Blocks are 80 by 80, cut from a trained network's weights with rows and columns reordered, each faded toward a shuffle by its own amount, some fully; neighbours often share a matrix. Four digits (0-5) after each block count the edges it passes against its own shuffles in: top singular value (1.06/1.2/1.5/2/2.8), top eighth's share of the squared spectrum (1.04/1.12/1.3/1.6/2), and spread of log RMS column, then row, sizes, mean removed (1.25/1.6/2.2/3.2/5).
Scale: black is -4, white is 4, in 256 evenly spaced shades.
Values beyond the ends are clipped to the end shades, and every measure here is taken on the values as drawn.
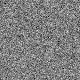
0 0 0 0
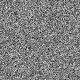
0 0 0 0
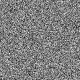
0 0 0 0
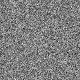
0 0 0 0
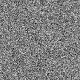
2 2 0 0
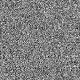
3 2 0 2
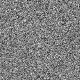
2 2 0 0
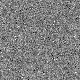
0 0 0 0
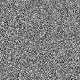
3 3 1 2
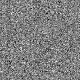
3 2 0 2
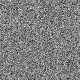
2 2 0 0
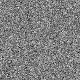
0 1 0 0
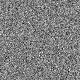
1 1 0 0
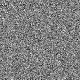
2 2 0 1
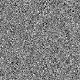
3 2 1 1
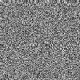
4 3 0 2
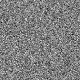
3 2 0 1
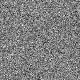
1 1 0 0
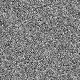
1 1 0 0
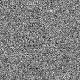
3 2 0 1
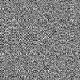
4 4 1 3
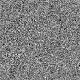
3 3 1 1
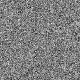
1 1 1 0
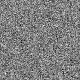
1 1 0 0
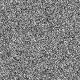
1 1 0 0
